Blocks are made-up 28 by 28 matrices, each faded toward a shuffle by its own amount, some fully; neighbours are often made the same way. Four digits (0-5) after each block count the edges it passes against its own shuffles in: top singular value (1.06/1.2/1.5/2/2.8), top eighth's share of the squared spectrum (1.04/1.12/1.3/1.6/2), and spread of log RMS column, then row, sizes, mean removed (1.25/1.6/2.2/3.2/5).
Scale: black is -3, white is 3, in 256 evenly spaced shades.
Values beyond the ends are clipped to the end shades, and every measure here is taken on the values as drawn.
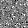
0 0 0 0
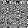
3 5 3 2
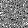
0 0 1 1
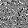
1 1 0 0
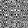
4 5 2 2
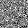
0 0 0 0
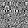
3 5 2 2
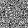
2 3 1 0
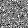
1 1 0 0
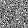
1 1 0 0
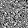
2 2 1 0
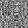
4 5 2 2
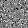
0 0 0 0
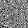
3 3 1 1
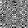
3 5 2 2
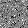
0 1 0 0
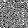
3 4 2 1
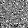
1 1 0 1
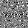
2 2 0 2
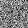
0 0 0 0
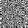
3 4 1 1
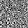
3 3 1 1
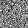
0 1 0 0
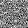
0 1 0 0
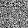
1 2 0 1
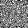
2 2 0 0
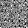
2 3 1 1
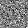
1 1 0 0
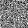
1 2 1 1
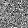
0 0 0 0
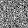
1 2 0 0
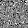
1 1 0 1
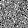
0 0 0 0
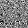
1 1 0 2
